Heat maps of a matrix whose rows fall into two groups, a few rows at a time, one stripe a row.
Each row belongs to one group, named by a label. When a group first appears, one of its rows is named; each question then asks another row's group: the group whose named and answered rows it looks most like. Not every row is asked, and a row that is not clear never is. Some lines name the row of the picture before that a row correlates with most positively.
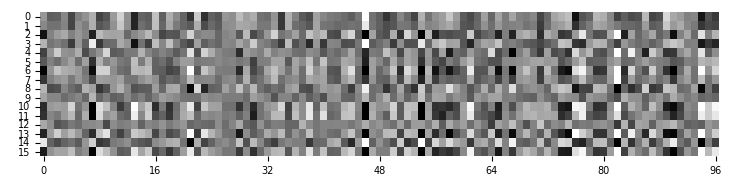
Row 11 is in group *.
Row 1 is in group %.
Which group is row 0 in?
%
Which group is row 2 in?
*
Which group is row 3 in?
%
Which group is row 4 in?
*
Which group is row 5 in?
*
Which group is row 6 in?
*
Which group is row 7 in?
*
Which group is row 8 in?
%
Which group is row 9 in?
%
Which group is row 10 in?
*
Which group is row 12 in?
%
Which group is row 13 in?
*
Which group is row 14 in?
%
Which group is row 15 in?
*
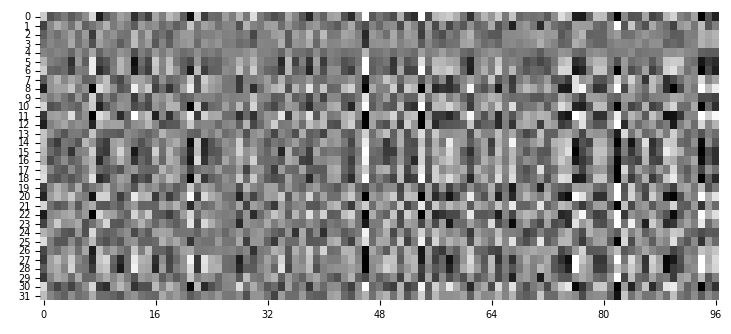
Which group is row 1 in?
*
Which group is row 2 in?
*
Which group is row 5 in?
%
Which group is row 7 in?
*
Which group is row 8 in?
*
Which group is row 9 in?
%
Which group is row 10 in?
%
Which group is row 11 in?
*
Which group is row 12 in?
*
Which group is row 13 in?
%
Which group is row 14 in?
%
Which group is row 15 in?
%
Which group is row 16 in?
%
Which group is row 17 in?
%
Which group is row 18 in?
%
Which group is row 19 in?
*
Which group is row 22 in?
*
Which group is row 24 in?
%
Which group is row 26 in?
*
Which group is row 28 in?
*
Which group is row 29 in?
*
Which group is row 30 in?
%
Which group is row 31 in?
%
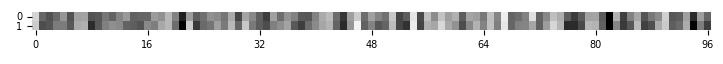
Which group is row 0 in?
%
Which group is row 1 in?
%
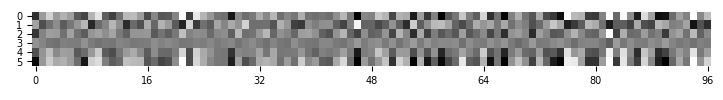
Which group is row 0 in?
*
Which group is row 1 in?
%
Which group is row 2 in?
*
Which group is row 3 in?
%
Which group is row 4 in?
*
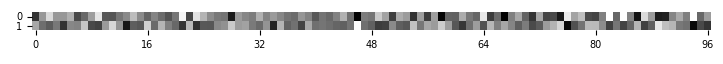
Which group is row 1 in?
%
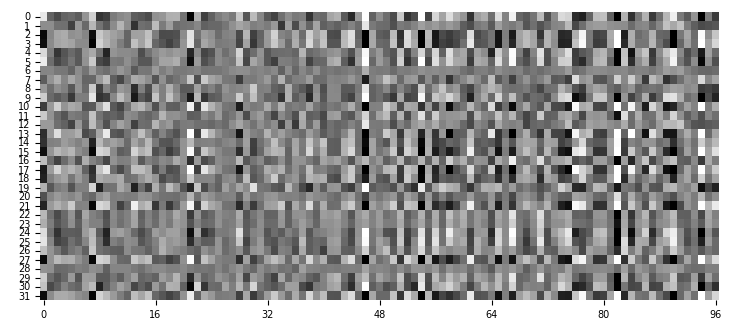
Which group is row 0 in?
%
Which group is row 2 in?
*
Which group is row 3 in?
*
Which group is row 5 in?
%
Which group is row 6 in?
%
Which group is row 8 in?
%
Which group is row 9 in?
%
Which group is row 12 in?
%
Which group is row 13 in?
*
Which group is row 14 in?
*
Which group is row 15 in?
*
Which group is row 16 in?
%
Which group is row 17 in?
*
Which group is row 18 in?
*
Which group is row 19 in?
%
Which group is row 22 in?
%
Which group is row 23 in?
%
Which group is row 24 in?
%
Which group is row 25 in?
%
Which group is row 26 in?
%
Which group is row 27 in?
*
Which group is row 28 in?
%
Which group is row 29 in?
%
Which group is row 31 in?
*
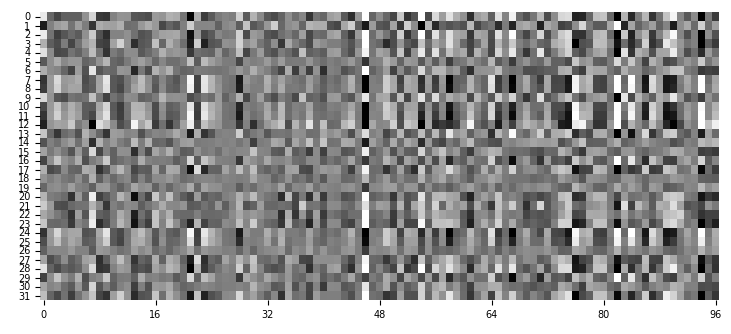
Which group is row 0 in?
%
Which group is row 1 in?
*
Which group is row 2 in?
%
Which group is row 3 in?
%
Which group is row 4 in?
%
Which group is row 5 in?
*
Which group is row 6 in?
%
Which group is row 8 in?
*
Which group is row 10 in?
*
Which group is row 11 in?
*
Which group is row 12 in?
*
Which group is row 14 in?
*
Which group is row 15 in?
%
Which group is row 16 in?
*
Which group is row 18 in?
%
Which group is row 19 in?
*
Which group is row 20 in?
%
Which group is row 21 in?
%
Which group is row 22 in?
%
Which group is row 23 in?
%
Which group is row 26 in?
*
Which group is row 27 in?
%
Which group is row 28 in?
%
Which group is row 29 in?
*
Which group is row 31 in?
%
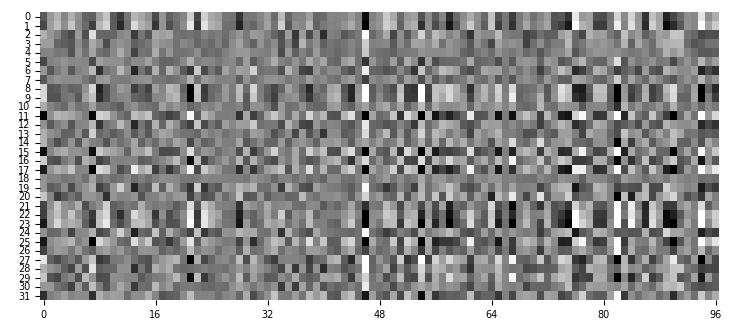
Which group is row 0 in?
*
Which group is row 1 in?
*
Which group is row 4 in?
%
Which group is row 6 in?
%
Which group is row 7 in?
*
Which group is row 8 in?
%
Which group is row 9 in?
%
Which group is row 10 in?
%
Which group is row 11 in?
*
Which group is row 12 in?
%
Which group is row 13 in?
%
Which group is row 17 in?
*
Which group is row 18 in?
%
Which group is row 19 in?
%
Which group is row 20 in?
%
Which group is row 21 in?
*
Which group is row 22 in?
*
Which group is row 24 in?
%
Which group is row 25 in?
*
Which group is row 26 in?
*
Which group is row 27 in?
%
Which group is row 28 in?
%
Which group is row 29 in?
%
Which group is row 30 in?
%
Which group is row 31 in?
*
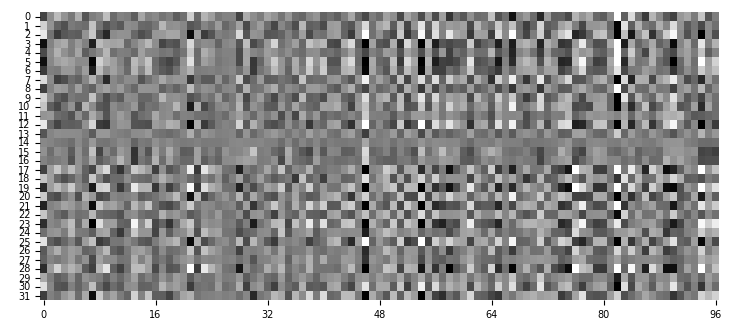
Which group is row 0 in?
*
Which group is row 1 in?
%
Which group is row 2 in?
%
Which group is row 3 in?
*
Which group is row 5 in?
*
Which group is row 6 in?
*
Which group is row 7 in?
%
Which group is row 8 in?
*
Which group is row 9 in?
%
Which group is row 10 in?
%
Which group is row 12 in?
%
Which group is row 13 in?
*
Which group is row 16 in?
%
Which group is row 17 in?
*
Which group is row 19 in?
*
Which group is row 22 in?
%
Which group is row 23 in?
*
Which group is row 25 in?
%
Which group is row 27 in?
*
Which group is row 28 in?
*
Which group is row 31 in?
*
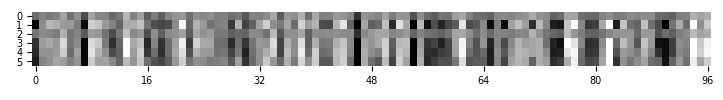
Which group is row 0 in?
*
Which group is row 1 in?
*
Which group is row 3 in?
*
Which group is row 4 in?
*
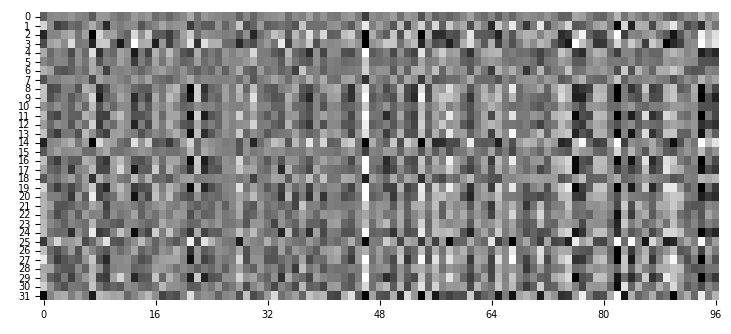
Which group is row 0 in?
*
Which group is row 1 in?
%
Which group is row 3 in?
*
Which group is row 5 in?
%
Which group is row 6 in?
%
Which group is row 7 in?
*
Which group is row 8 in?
%
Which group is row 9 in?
%
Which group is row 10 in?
%
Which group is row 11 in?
%
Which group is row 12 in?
%
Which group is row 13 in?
%
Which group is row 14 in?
*
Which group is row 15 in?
*
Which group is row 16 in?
%
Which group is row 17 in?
%
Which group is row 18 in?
*
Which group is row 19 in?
%
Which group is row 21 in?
%
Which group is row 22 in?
%
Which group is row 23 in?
%
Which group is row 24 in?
%
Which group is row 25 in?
*
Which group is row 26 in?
%
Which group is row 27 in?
%
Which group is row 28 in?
%
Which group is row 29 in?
%
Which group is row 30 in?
%
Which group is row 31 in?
*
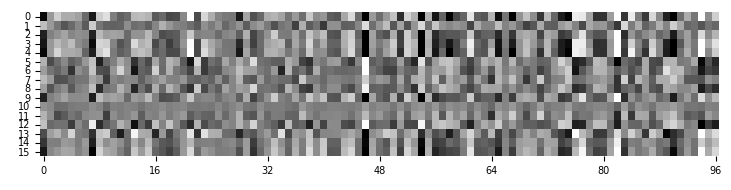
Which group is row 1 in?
%
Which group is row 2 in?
*
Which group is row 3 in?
*
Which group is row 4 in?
*
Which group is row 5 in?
%
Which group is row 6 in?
%
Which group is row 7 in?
%
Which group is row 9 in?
*
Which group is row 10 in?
%
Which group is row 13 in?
*
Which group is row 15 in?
*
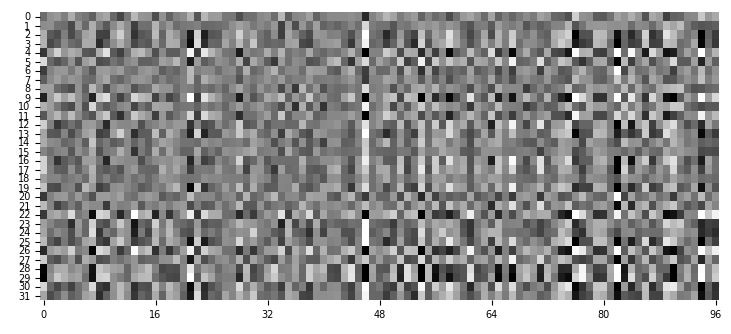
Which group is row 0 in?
*
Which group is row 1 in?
%
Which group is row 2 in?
%
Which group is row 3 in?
%
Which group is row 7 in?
*
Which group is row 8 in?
%
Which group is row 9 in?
*
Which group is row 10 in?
%
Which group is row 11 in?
*
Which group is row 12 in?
%
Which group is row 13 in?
%
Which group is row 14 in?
%
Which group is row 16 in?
%
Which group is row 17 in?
%
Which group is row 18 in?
%
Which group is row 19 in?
%
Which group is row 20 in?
*
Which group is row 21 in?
%
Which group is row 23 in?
%
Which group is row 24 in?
%
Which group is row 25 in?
%
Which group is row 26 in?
*
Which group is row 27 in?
%
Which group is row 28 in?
*
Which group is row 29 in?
*
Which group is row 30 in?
%
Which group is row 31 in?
%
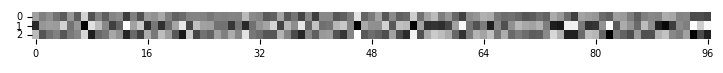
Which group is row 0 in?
%
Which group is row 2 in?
%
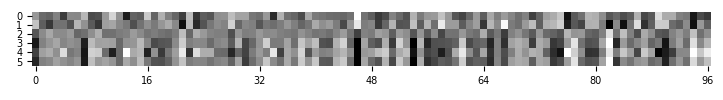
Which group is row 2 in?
*
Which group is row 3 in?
*
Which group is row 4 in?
*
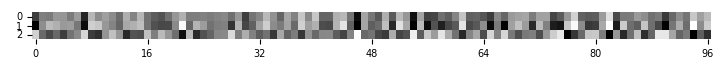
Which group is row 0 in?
*
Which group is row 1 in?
*
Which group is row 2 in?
%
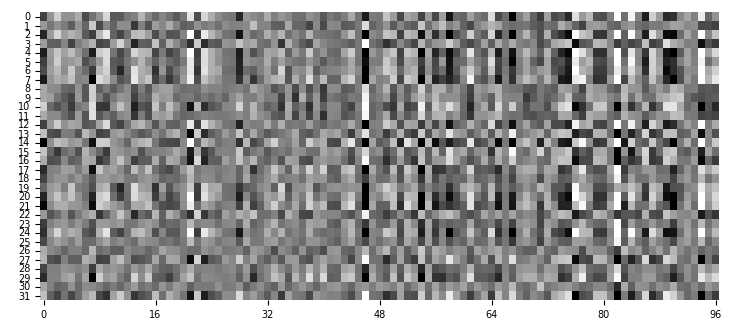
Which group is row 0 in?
*
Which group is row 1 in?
%
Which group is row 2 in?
*
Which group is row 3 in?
%
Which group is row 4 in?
*
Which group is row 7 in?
*
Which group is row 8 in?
%
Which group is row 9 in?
%
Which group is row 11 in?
%
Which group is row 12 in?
*
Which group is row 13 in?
%
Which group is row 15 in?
%
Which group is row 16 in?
%
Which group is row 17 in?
*
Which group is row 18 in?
*
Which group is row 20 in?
*
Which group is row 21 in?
*
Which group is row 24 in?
*
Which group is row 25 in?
*
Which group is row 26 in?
%
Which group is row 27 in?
%
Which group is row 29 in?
*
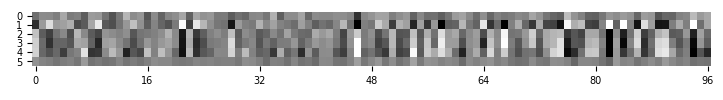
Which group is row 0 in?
*
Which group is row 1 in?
*
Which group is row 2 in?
%
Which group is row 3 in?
%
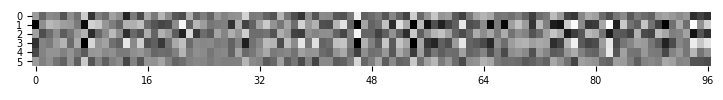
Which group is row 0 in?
%
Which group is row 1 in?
*
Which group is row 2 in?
%
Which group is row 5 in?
%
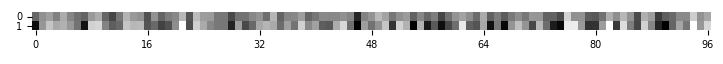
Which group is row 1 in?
*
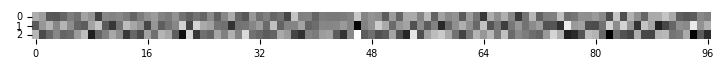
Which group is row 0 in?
%
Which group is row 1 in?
*
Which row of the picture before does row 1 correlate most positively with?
0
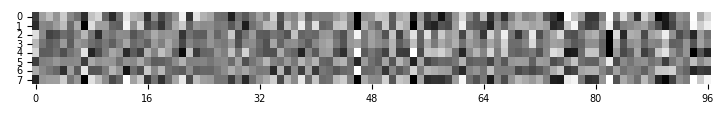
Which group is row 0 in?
*
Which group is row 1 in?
*
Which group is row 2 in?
%
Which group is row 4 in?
%
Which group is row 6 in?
%
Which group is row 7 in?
*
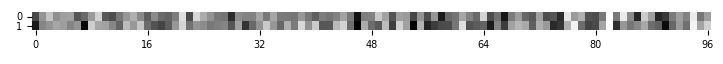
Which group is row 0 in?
*
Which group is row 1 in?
*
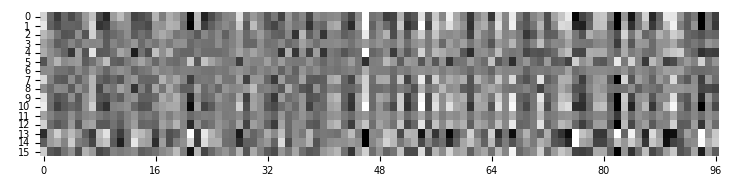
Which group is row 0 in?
%
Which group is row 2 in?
%
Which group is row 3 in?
%
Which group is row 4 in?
%
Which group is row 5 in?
*
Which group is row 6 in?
%
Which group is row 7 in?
%
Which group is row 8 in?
%
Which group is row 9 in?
%
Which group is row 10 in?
%
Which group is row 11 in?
%
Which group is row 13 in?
*
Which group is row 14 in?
*
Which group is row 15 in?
%
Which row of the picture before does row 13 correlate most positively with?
0
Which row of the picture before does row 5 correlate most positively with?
0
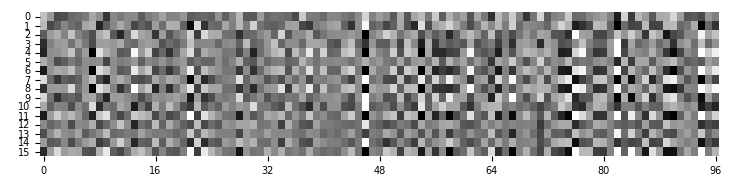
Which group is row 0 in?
%
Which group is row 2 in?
*
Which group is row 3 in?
*
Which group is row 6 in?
*
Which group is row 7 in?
%
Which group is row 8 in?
*
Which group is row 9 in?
%
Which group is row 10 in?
%
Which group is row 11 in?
*
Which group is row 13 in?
*
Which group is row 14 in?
%
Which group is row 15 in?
*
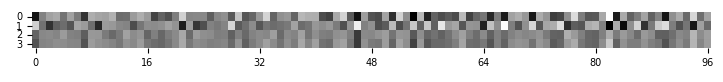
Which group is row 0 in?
*
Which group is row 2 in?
*
